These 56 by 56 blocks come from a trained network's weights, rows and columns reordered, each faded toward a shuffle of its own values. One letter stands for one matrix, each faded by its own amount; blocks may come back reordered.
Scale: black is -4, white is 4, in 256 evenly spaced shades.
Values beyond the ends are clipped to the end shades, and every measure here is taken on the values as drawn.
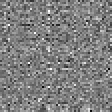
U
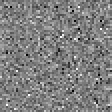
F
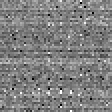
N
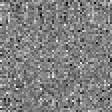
U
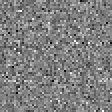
F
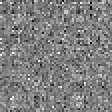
U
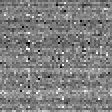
N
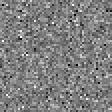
F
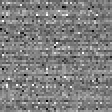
N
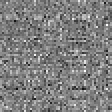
U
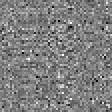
U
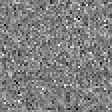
F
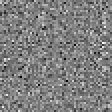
U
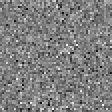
F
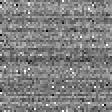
N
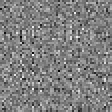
U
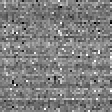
N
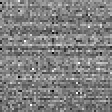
N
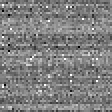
N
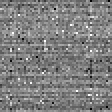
N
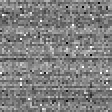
N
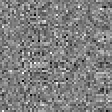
U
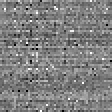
N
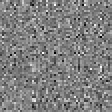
U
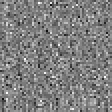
U
